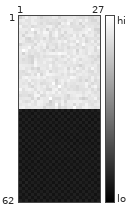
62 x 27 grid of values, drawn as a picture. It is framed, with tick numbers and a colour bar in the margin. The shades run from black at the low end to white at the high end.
It is made of 2 by 1 panels. Panel 1,1: very high, fine-grained, faint in contrast. Panel 2,1: very low, checkered, faint in contrast.
